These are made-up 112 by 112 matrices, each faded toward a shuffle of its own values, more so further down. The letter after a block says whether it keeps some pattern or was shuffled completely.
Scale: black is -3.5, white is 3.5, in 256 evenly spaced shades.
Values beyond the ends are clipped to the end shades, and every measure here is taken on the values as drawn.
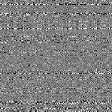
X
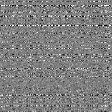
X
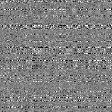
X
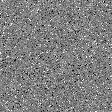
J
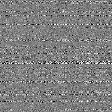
X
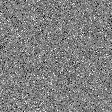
J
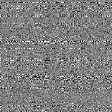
X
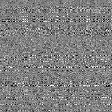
X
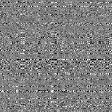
X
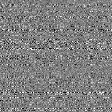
X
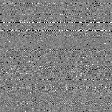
X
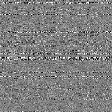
X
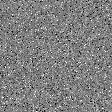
J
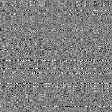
X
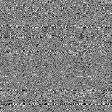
X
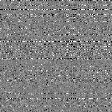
X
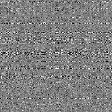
X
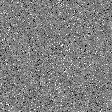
J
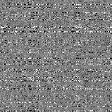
X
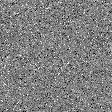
J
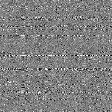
X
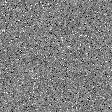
J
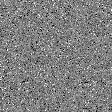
J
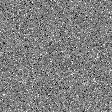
J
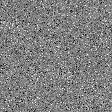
J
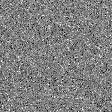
J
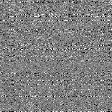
X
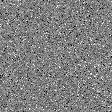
J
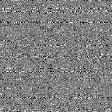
X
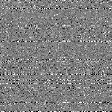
X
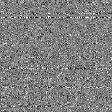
X
